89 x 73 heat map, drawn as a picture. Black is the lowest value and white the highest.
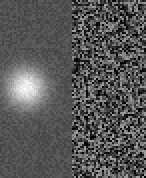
One bump rises in the middle left. A vertical seam about 50% of the way across splits the table, and the left part is calmer. No regular stripes run through it. The ninth with the highest average is the middle left.
